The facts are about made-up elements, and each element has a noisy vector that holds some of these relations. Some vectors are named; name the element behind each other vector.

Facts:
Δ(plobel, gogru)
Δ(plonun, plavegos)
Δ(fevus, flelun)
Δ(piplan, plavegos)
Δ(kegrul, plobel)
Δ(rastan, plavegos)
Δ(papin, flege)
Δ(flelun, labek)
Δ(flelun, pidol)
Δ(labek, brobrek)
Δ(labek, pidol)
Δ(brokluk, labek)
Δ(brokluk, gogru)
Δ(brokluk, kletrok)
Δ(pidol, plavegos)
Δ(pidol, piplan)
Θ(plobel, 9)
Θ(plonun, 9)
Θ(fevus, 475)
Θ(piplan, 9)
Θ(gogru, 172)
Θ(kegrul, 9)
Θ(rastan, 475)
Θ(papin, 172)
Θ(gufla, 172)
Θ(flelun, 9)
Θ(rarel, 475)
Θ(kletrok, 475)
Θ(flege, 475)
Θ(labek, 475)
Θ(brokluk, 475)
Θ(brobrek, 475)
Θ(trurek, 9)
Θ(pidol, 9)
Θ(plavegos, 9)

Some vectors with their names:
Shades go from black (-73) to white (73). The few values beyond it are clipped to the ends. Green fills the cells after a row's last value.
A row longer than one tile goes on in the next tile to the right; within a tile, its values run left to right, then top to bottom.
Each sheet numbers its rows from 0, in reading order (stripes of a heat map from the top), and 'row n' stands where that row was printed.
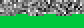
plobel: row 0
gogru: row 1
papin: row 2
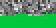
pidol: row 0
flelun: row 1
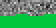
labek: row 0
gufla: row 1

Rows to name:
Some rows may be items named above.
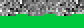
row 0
gogru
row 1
labek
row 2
gogru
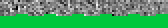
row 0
brokluk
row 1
kegrul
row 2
plavegos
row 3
plavegos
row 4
rarel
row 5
trurek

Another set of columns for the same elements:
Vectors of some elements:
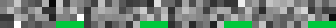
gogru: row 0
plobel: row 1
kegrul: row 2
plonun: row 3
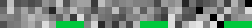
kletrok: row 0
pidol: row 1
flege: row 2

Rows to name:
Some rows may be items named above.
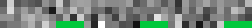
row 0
kletrok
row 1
gufla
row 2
flelun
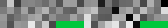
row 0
rarel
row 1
flege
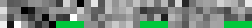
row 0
papin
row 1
rastan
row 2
fevus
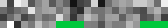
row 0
plavegos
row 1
fevus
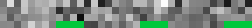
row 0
rastan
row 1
brokluk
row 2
trurek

